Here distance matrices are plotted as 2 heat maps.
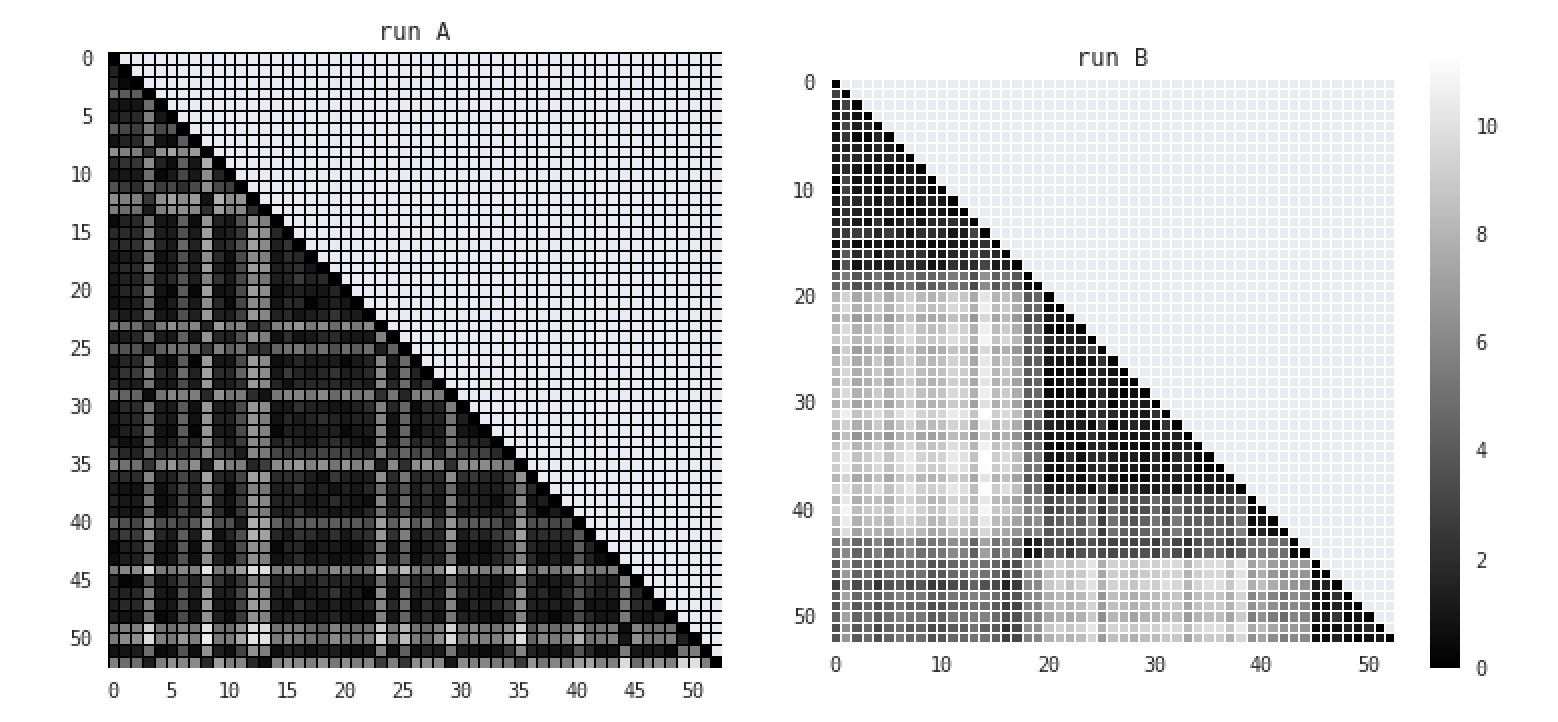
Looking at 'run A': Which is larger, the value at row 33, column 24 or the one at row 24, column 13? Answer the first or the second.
the second
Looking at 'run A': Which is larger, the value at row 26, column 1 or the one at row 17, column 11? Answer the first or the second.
the second
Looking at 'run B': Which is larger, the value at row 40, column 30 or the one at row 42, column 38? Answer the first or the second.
the second
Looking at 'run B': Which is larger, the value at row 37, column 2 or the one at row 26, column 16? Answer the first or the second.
the second
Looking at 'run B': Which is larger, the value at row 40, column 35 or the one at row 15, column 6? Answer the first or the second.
the first
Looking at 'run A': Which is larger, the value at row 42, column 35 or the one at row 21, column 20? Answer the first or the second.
the first
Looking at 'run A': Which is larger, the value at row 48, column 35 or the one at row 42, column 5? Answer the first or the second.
the first
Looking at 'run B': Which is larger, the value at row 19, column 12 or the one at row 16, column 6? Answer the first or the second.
the first
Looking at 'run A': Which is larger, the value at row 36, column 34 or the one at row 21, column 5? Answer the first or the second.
the first
